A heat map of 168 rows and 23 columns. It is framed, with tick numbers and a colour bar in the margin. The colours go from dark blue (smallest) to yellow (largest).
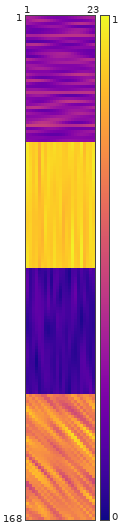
The table splits into 4 rows of 1 panel. Panel 1,1: low, streaked across. Panel 2,1: very high, streaked downward, faint in contrast. Panel 3,1: very low, streaked downward, faint in contrast. Panel 4,1: high, slanting down to the right.
